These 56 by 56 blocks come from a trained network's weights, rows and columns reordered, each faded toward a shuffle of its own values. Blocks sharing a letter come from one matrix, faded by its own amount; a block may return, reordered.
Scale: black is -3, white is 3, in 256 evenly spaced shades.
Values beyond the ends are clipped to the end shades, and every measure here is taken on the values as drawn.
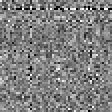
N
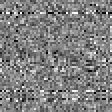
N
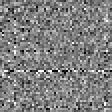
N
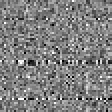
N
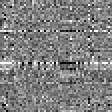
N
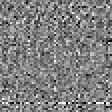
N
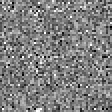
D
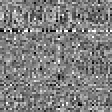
N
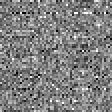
D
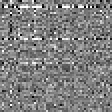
N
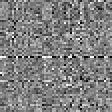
N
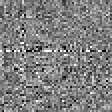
N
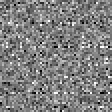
D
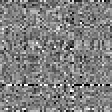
N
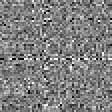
N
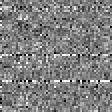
N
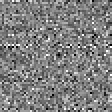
D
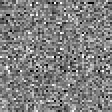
D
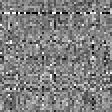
N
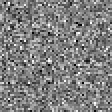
D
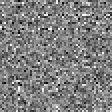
D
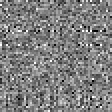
D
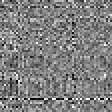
N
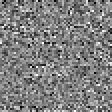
D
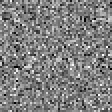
D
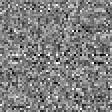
D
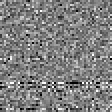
N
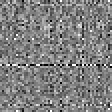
N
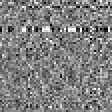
N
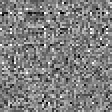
D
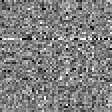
N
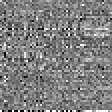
N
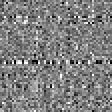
N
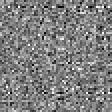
D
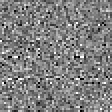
D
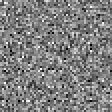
D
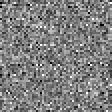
D
